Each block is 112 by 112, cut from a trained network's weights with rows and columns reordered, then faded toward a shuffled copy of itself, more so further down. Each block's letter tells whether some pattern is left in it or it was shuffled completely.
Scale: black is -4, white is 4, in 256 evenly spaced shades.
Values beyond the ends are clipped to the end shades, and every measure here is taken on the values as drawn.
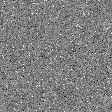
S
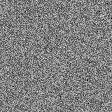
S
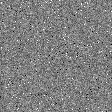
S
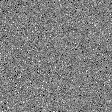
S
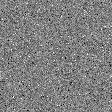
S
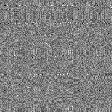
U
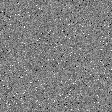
S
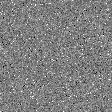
S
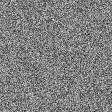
S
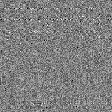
U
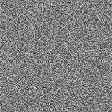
U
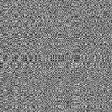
U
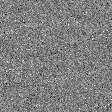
S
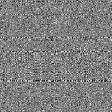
U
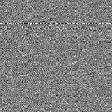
U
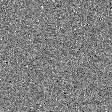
S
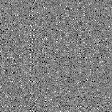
U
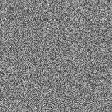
U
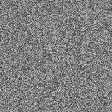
U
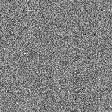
U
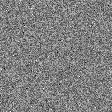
S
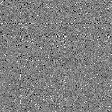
U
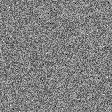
S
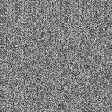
U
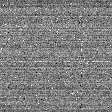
U
